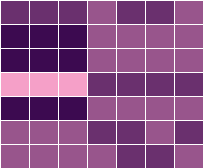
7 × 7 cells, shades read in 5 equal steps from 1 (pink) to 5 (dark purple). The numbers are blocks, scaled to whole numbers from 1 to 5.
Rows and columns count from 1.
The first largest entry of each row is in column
1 1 1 4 1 4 5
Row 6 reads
3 3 3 4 4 3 4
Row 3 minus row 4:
4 4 4 -1 -1 -1 -1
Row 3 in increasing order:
3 3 3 3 5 5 5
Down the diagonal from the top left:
4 5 5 4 3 3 3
